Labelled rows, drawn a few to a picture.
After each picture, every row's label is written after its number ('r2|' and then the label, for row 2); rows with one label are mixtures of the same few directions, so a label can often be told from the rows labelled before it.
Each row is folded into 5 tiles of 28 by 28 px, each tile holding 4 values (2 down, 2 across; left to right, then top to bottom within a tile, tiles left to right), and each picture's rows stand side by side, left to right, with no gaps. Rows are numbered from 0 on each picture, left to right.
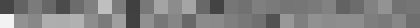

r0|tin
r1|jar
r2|tin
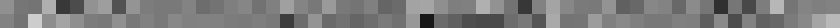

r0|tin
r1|tin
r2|tin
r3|tin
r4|tin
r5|jar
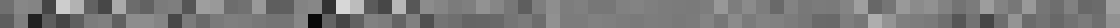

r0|tin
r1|tin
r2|tin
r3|tin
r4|jar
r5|jar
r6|jar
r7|tin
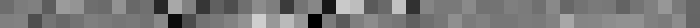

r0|tin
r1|jar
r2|tin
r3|tin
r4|tin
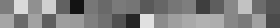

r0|jar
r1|tin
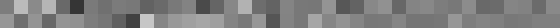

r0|jar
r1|tin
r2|tin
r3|tin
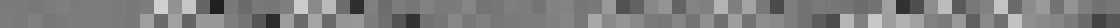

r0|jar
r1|jar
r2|jar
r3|tin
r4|tin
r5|jar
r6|tin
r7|jar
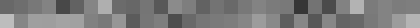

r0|tin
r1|jar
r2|jar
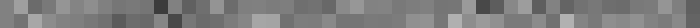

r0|jar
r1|jar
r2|jar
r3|tin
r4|tin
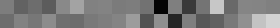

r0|jar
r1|jar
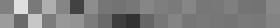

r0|jar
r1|tin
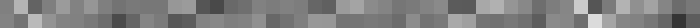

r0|jar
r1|jar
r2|jar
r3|jar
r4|jar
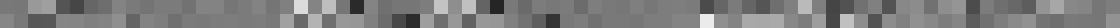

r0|jar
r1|tin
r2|jar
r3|jar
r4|jar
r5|tin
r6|tin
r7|jar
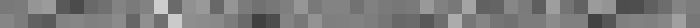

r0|jar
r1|jar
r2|jar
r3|tin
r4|jar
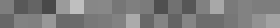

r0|jar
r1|jar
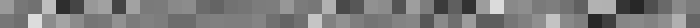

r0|tin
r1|jar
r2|tin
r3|jar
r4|jar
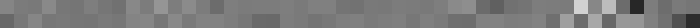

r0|tin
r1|jar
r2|jar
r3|jar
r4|jar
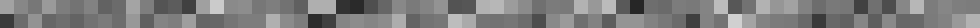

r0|tin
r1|jar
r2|jar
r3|jar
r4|jar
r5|jar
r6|jar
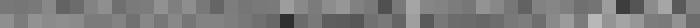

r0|tin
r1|jar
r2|tin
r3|tin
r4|tin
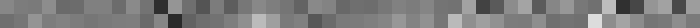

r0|tin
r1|jar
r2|jar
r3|tin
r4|tin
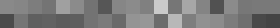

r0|tin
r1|jar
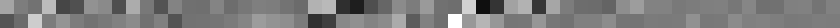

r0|tin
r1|jar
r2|jar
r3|tin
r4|jar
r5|tin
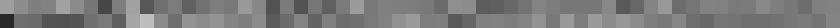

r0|tin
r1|tin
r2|jar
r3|jar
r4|tin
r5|tin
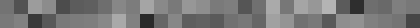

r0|jar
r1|tin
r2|jar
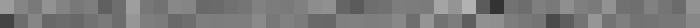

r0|tin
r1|jar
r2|jar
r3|jar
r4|tin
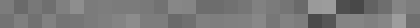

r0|jar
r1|jar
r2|jar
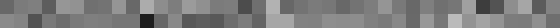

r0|tin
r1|tin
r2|tin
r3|tin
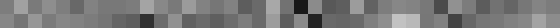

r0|jar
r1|tin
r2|jar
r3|jar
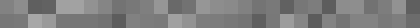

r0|jar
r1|jar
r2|tin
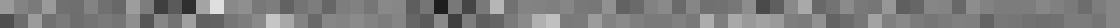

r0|tin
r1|jar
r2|tin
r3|jar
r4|tin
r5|tin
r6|tin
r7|tin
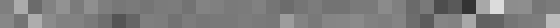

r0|jar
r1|tin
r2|tin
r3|jar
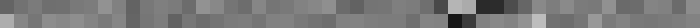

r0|tin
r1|tin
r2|jar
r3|jar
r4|tin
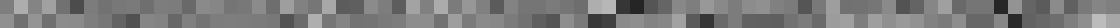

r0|jar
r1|tin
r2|tin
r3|jar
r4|jar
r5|tin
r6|tin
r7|jar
